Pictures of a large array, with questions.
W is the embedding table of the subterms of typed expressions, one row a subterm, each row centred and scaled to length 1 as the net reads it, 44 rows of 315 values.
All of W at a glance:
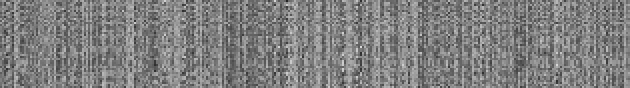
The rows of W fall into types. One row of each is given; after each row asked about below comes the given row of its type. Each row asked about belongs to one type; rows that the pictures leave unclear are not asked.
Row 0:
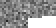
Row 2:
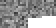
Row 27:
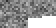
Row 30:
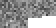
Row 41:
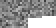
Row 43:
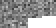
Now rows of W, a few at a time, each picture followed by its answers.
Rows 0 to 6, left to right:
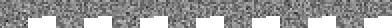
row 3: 0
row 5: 0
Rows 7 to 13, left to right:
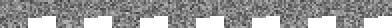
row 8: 30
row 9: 27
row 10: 43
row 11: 41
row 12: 30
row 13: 27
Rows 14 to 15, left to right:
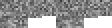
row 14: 27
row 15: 41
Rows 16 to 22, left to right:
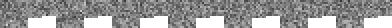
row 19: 0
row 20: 30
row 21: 0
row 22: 30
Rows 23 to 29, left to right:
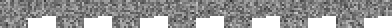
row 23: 2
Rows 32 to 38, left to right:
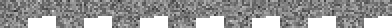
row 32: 30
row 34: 27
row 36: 2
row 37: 41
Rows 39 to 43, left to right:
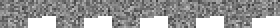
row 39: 27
